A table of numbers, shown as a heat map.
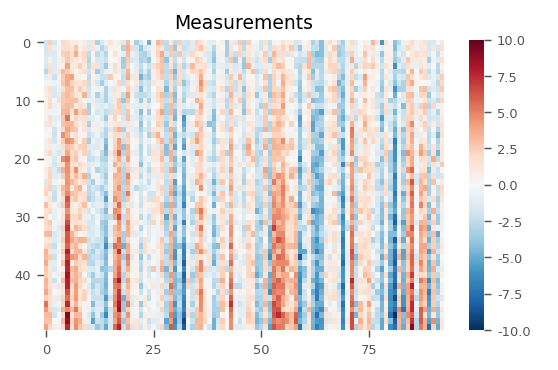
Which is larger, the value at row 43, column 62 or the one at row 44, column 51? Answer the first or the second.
the second
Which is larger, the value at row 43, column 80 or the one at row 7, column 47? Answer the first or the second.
the second
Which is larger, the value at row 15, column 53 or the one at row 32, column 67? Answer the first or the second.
the first
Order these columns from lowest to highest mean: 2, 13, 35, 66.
13, 2, 66, 35
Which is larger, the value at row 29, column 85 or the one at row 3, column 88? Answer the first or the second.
the first
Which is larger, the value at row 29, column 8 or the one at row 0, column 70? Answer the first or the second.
the first
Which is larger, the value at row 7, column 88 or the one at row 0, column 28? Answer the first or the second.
the first
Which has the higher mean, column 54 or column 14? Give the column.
54
